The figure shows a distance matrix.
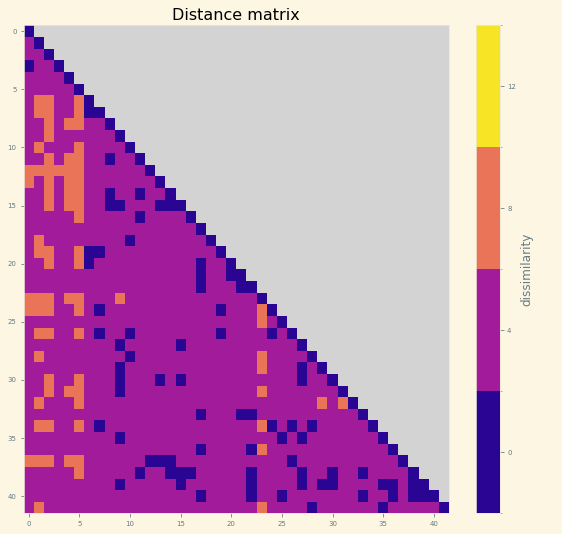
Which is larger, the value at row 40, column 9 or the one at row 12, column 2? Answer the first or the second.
the second
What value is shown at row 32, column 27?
4
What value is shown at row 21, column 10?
4
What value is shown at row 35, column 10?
4
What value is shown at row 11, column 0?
4
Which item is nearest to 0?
3
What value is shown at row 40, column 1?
4
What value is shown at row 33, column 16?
4
